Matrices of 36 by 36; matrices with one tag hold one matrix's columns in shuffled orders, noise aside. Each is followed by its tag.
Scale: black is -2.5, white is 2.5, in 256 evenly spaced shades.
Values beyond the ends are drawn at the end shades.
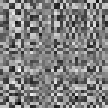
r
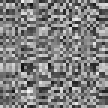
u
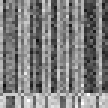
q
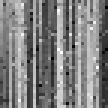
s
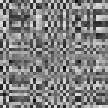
r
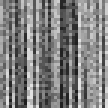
s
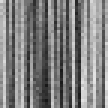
s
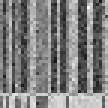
q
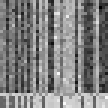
q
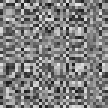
u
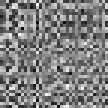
r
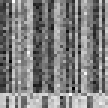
q
